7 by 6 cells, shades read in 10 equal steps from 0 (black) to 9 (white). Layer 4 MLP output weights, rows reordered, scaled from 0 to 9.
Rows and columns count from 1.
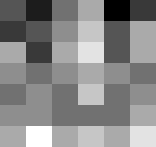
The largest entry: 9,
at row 7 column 2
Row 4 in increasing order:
4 4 5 5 5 6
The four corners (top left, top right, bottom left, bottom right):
3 2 6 8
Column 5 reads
0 3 3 5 4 4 6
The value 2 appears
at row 1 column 6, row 2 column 1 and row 3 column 2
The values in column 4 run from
4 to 8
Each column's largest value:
6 9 6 8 6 8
